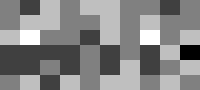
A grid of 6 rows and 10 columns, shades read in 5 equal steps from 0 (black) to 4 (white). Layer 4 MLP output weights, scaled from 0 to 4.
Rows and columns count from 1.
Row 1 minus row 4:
1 0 2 1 1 2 0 1 -2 2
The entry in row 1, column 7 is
2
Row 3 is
3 4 2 2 1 3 2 4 2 3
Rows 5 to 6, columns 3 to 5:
2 1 2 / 1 3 2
